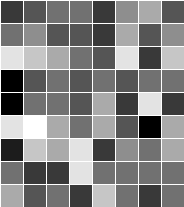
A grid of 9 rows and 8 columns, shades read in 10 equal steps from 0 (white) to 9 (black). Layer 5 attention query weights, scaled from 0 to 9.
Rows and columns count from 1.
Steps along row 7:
down up down up down up down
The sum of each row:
43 41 27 47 43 30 33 40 40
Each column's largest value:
9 7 7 7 7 7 9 7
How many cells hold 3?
10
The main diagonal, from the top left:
7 4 3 6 3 6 5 5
